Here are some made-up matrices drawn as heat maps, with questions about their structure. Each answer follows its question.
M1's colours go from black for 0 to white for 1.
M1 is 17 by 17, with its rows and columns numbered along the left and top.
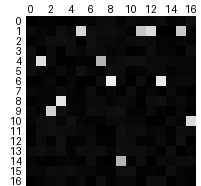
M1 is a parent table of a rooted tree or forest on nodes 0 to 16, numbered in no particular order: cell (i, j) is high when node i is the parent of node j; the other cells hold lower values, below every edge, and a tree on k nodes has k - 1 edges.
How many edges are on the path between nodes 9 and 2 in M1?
1
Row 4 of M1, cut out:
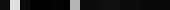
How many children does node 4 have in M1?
2
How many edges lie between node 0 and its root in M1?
0
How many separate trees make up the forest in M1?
5
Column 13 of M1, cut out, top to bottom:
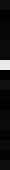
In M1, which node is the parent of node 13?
6
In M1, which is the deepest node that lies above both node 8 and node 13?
6
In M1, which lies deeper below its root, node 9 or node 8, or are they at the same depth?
the same depth
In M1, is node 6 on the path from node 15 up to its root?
no
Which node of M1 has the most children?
1
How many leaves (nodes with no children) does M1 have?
10
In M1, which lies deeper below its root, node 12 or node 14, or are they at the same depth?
node 12
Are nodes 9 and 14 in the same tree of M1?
yes
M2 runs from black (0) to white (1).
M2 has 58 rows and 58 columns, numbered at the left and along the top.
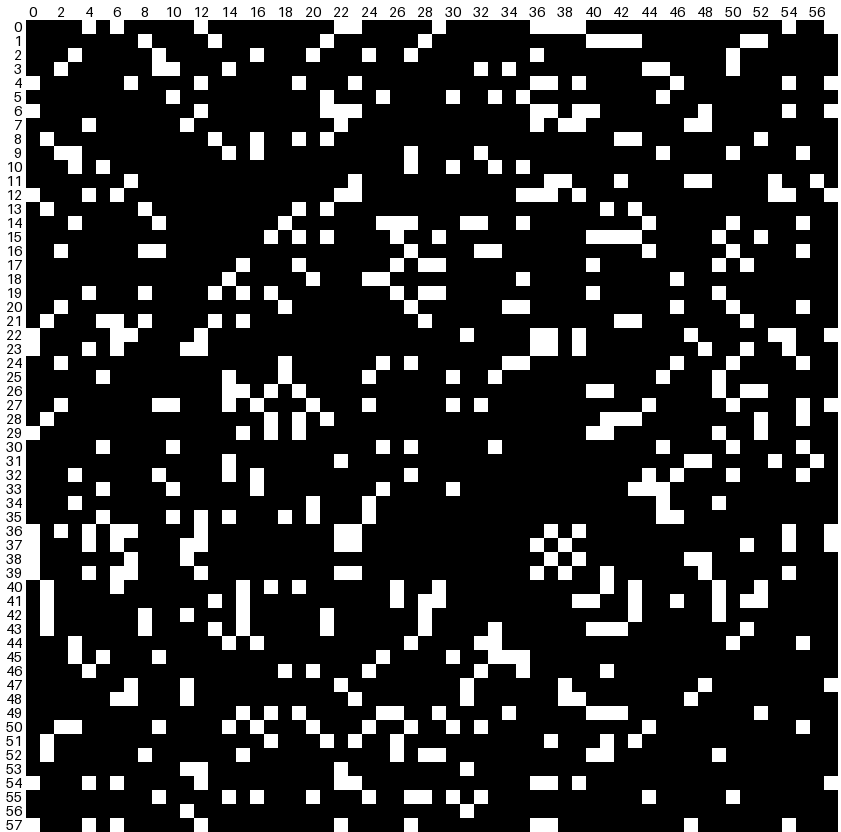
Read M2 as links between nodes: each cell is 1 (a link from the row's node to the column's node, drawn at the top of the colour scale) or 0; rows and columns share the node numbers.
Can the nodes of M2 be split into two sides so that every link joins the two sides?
no
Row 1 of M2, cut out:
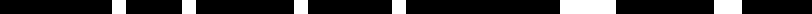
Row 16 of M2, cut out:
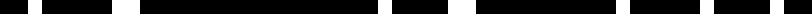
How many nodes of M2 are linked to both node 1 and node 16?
1
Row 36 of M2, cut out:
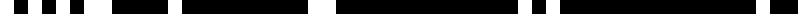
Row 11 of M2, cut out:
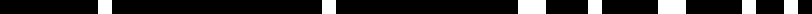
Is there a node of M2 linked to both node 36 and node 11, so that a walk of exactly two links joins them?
yes
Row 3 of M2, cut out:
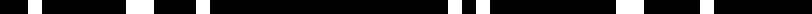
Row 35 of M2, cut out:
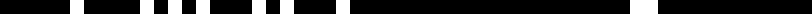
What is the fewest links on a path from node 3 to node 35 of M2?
2
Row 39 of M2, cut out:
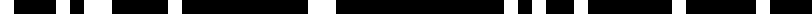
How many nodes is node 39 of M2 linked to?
12
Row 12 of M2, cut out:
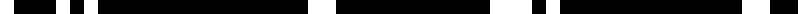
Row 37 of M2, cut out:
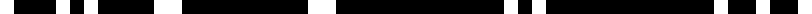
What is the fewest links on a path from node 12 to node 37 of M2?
1
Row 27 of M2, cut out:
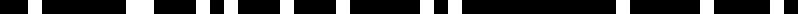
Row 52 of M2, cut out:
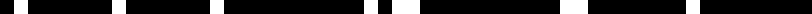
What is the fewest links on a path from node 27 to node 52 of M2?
3
